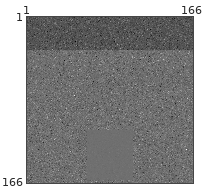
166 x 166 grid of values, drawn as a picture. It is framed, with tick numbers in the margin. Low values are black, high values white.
A horizontal seam about 20% of the way down splits the table, and the bottom part is higher. The bottom middle is the smoothest part. In the bottom middle lies a patch that is calmer than the rest. Overall the values sit about 40% of the way up the scale.
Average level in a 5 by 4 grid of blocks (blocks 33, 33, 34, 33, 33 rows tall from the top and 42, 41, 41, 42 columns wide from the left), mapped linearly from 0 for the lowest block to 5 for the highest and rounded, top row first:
0 0 0 0 / 5 5 5 5 / 5 5 5 5 / 5 5 5 5 / 5 5 5 5
